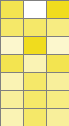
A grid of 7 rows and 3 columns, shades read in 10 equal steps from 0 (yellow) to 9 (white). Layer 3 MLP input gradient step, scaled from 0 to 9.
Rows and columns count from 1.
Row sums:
11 10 14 10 14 12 14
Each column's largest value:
7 9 7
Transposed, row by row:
2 3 7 2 6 5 6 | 9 3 0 6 3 3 3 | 0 4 7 2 5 4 5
